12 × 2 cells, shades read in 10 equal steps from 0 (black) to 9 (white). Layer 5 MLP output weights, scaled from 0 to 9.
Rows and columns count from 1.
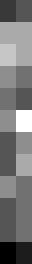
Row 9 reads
5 4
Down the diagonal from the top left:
2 6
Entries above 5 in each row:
0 2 2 0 0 1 0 1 0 0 0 0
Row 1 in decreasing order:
3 2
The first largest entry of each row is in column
2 1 1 1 1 2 2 2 1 2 2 2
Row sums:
5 12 13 9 7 14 8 9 9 7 7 1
